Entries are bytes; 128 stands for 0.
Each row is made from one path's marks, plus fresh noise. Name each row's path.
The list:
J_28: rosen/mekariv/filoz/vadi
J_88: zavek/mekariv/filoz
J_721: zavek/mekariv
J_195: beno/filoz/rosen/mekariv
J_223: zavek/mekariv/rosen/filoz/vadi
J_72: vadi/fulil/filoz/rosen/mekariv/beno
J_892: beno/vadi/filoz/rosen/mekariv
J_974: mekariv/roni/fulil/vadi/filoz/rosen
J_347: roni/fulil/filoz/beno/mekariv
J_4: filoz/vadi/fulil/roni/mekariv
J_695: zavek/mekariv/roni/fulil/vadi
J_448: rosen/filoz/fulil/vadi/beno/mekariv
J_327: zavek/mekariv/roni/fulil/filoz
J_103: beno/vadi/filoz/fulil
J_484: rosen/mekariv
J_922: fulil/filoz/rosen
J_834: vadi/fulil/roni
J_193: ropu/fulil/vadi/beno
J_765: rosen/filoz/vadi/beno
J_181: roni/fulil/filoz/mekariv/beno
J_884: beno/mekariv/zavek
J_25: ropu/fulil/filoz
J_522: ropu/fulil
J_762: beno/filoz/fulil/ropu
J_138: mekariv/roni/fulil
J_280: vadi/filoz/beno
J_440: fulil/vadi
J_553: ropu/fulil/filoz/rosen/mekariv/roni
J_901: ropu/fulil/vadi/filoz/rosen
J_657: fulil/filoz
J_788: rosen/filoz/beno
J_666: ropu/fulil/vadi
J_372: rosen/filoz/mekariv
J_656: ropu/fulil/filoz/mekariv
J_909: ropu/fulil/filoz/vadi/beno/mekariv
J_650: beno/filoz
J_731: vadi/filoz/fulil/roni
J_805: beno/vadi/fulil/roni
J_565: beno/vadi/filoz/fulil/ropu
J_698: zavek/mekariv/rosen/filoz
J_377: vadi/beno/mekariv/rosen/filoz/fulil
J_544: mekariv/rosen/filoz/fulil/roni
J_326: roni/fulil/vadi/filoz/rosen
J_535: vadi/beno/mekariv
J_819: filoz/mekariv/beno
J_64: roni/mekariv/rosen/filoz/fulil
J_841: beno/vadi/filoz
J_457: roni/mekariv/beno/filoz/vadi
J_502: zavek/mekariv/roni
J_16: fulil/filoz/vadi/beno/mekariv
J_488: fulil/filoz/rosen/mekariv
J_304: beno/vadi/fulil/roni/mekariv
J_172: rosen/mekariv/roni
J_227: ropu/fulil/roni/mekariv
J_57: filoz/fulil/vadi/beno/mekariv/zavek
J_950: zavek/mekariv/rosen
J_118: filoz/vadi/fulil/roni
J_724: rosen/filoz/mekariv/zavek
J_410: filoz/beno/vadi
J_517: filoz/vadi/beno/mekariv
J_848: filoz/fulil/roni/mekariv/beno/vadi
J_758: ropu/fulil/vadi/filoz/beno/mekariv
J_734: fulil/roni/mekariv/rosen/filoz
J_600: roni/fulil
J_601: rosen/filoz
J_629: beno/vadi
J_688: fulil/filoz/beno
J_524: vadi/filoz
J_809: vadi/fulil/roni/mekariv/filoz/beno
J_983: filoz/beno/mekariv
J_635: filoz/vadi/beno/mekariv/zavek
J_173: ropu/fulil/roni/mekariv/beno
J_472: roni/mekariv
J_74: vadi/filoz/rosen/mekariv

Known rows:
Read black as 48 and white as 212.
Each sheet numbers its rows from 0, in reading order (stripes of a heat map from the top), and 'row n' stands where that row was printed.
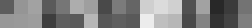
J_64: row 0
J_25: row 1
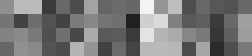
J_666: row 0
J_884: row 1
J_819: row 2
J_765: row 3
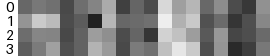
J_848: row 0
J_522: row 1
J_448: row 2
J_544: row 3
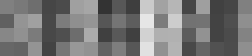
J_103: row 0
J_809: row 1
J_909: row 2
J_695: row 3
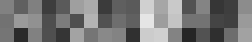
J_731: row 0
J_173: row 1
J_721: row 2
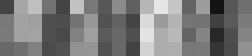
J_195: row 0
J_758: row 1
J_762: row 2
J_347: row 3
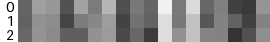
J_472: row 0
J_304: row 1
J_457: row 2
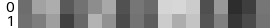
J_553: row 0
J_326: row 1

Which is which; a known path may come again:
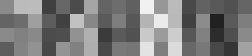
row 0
J_666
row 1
J_223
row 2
J_524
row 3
J_138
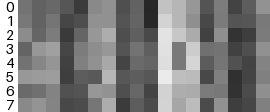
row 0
J_635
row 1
J_57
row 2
J_657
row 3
J_809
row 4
J_4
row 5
J_25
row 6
J_347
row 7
J_565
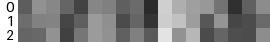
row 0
J_983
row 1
J_448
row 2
J_695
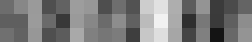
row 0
J_72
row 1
J_950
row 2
J_724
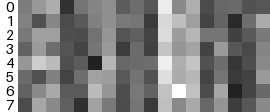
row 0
J_440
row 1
J_88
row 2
J_758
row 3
J_629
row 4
J_522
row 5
J_327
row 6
J_488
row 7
J_410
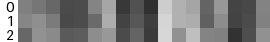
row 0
J_16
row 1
J_909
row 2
J_457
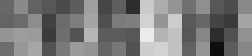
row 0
J_535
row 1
J_600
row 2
J_656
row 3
J_372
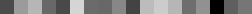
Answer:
J_788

